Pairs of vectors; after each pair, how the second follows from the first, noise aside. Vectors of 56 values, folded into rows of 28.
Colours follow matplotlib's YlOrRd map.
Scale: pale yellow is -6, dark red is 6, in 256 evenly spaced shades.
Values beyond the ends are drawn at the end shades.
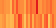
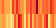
scaled up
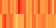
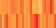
reversed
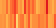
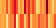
scaled up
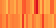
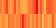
sign-scrambled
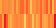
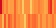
reversed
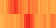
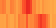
reversed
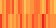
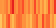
reversed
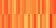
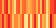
scaled up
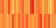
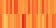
reversed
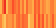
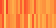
sign-scrambled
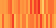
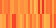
sign-scrambled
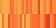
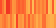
reversed
